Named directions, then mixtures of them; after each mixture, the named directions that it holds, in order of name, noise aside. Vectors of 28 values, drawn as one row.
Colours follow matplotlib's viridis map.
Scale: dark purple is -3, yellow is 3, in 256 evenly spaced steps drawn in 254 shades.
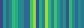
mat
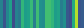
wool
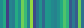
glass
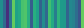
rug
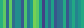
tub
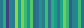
glass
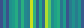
glass, mat, wool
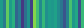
glass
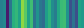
glass, rug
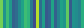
mat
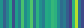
wool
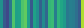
rug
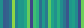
glass, rug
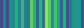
glass, mat, wool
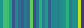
glass, rug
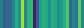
glass, tub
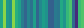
wool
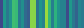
mat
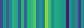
mat, rug, wool
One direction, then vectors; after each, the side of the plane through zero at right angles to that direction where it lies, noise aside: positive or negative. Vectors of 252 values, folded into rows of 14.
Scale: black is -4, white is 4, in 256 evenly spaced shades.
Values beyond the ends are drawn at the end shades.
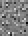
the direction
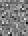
positive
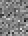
negative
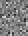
negative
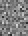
positive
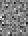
positive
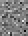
positive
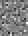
negative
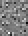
positive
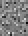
positive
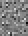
positive
